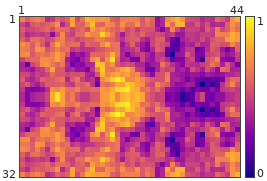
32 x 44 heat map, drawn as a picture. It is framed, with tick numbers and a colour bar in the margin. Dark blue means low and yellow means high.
The centre is the ninth with the highest average. The top and bottom halves mirror each other. The middle right is the ninth with the lowest average. The field is mottled with small blotches. Overall the values sit about 50% of the way up the scale.
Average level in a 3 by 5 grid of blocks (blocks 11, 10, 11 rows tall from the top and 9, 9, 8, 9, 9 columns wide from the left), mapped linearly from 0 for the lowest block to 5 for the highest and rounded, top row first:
3 3 2 1 2 / 2 3 5 1 0 / 3 3 2 1 2
